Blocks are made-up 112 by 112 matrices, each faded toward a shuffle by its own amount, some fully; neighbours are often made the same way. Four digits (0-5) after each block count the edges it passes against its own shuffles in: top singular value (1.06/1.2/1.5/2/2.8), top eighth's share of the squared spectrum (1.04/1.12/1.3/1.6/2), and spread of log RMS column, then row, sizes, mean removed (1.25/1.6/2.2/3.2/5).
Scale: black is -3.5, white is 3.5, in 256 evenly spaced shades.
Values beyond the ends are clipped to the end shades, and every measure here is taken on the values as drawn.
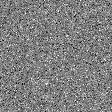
2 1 0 1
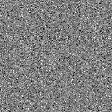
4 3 1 1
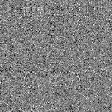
4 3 1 1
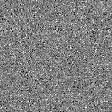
3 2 1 1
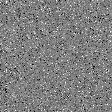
1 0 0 0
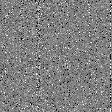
2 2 2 0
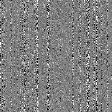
2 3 4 0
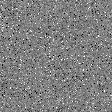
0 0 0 0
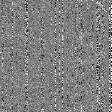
3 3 4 0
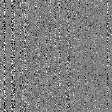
3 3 4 0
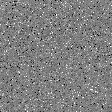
0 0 0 0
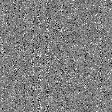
1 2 3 0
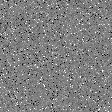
0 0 0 0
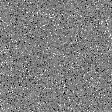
0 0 1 0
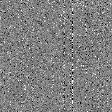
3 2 3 0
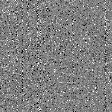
1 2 3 0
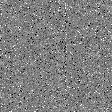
1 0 1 0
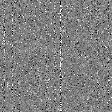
3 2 3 0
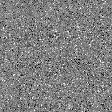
3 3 1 1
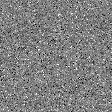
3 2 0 0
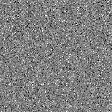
3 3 1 1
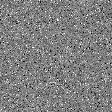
1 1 0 0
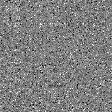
3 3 1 1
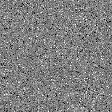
3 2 1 1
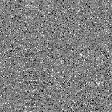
3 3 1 1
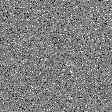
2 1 0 0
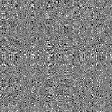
4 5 3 3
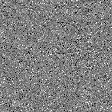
3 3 1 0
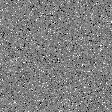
0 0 0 0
